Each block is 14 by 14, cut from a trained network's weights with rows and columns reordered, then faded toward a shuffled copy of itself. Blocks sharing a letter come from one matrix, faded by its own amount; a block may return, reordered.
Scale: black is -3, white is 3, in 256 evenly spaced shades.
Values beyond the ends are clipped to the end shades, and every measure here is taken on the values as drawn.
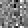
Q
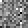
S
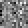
Q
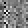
Q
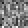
S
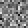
S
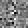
Q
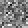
S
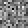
S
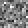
S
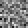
S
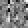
Q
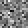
S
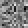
Q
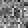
S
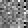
Q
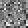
Q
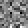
Q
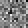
Q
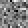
Q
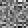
Q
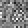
Q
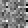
Q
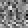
S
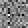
Q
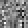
Q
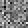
S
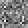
Q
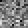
Q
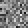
S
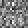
S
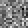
S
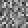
S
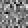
Q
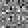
Q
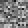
S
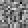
S
